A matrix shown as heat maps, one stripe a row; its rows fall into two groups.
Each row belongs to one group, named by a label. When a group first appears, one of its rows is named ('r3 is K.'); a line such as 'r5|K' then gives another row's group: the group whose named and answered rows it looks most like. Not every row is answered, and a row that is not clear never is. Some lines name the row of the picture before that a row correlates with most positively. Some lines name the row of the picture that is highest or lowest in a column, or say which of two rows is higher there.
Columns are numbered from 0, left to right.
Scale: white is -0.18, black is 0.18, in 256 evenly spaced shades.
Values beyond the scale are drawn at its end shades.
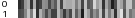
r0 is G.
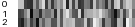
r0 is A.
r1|G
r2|G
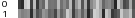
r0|G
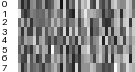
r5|A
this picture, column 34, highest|1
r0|A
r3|A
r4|G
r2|A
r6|A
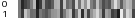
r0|A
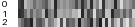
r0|G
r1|G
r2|A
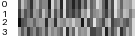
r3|A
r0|A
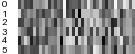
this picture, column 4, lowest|1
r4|G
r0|A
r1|A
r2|G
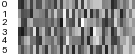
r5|A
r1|A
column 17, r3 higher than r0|Yes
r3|G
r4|G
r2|A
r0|G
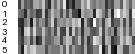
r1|A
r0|A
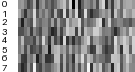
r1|A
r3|G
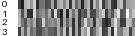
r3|A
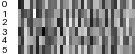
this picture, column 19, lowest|2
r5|G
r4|G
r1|A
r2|A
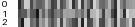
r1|G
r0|G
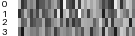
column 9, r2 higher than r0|Yes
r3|G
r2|A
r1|G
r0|A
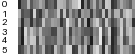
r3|G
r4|G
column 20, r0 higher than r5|No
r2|G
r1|A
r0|G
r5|G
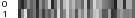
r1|G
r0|G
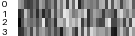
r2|G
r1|G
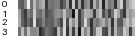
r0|G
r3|A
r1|A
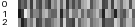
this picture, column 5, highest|1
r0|A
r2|A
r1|G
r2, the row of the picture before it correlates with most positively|1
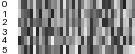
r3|A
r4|G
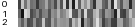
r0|A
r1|G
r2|G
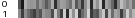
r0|G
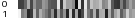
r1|A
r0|G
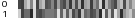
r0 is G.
